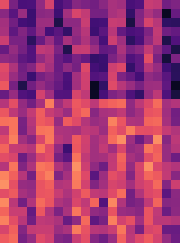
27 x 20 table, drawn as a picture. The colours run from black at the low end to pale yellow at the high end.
The ninth with the highest average is the bottom left. The bottom part is higher, past a seam about 40% of the way down. Upright stripes repeat 5 times across the table. The halves do not mirror each other.
